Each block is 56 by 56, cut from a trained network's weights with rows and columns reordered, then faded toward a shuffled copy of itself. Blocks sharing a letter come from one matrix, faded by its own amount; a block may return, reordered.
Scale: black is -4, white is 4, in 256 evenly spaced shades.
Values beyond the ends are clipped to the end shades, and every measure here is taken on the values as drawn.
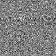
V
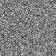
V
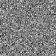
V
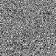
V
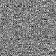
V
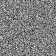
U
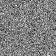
U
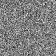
U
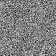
U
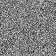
U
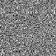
V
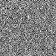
V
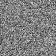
U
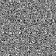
V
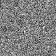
U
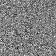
U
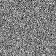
U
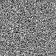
U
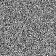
U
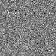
V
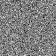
U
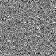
V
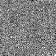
V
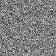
V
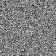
U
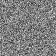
U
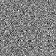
V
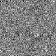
V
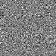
V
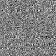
V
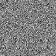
V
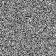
U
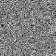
V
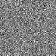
V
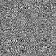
V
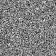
U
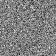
U
